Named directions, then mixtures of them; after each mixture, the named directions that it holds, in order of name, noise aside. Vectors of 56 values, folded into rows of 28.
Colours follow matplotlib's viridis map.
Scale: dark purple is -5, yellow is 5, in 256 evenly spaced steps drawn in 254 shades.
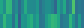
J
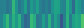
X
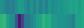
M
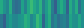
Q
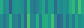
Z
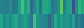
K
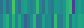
K, X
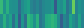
J, Z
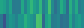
Q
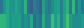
J, Q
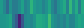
M, Q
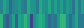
J, X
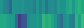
M, X, Z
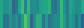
K, Q, X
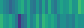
K, M, Z
